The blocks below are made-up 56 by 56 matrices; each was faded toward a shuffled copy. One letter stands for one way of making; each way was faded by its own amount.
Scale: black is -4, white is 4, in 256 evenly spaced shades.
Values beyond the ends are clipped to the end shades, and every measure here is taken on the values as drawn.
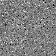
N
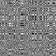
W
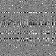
W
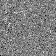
N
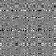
W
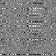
W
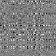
W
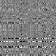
W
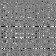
W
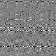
W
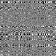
W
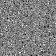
N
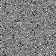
N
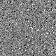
N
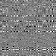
W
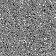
N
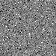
N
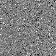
N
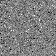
N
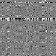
W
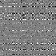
W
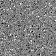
N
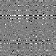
W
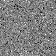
N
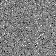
N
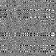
W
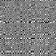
W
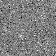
N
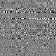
W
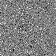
N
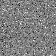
N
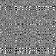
W
